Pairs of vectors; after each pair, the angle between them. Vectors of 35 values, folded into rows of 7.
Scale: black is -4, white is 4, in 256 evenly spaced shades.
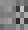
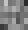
orthogonal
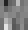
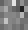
orthogonal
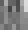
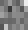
partly aligned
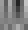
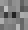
orthogonal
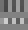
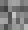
partly aligned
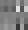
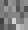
partly opposed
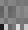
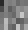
partly aligned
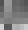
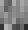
nearly opposite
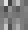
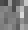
partly opposed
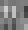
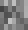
partly opposed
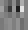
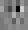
nearly parallel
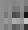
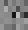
partly aligned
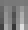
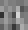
partly aligned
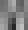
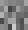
partly opposed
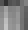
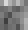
nearly opposite
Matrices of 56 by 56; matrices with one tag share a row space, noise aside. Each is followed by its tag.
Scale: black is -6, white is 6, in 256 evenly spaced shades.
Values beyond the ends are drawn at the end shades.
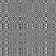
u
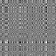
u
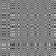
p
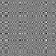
u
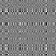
u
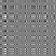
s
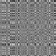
p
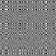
u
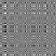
s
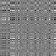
p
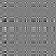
s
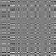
p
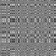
p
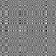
u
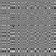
p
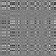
p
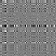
s
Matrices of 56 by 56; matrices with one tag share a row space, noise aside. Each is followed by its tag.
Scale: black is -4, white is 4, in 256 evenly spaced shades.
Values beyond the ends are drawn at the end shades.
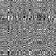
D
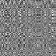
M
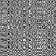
D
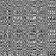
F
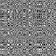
D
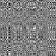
F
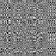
F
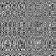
M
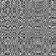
M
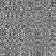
M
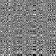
F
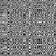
D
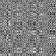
F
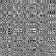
F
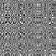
M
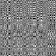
F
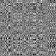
F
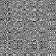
F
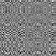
M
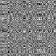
D
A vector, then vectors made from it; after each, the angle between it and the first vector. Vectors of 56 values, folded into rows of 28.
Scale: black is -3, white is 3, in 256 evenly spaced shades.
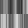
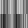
nearly opposite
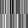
partly aligned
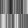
nearly parallel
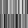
partly opposed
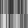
nearly parallel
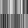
nearly opposite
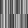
partly aligned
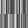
orthogonal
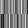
partly opposed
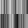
nearly opposite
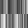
nearly parallel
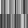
partly opposed
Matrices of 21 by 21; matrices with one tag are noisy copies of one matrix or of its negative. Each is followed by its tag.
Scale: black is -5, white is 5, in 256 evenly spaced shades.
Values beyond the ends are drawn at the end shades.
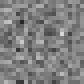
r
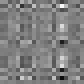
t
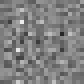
r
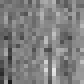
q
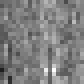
q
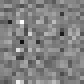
r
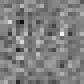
r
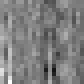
q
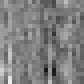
q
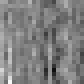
q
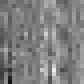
q
